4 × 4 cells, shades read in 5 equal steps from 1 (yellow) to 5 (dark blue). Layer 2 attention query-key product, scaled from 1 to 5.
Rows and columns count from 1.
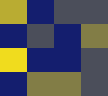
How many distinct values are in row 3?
3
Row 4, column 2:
3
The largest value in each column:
5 5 5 4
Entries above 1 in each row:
4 4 3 4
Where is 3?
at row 2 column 4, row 4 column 2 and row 4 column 3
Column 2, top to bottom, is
5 4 5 3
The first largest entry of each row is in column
2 1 2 1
